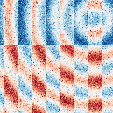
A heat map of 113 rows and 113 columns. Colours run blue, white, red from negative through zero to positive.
Stripes running up and down repeat 4 times from left to right. The bottom part is higher, past a seam about 40% of the way down. Rings spread out from the top right. The histogram is bell-shaped.
